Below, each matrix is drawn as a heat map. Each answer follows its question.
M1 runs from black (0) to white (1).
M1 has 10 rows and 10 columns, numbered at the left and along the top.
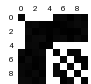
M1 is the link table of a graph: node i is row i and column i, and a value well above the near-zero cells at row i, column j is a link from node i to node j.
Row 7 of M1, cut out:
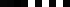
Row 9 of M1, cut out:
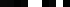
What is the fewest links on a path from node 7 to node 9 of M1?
2
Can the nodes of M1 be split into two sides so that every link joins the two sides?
no
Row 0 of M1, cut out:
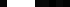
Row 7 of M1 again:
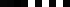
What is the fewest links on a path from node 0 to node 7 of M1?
2
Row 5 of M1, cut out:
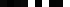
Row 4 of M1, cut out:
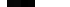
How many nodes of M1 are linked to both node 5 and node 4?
2
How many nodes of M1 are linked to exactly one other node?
3
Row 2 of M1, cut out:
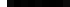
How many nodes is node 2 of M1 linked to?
1
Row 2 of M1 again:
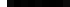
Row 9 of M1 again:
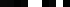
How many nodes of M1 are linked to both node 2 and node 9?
0
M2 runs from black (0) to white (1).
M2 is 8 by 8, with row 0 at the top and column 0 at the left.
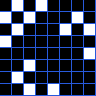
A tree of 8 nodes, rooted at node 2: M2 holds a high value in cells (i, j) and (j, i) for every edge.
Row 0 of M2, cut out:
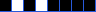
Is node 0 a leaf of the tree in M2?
no
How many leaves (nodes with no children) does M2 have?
4
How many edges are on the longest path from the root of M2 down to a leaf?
3
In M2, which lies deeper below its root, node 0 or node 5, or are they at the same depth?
node 0
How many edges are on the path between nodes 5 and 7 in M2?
2
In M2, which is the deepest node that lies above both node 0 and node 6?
1
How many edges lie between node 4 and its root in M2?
2
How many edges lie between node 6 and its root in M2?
2
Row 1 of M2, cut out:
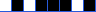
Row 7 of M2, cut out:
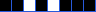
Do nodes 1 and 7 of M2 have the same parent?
yes
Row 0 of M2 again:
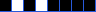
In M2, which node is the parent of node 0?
1
